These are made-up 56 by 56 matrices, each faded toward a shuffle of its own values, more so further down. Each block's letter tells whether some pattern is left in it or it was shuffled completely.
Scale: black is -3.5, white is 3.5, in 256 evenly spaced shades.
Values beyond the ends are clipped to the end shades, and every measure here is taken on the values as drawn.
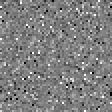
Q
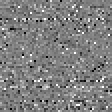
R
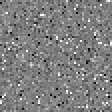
Q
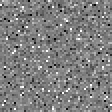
Q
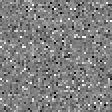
Q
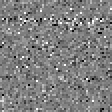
R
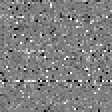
R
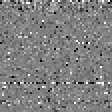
R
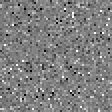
Q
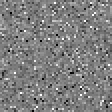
Q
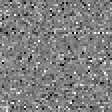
R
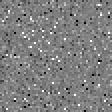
Q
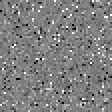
Q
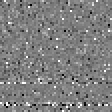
R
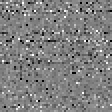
R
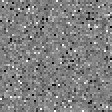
Q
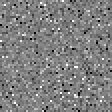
Q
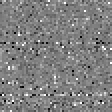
R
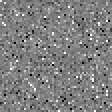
Q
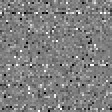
R
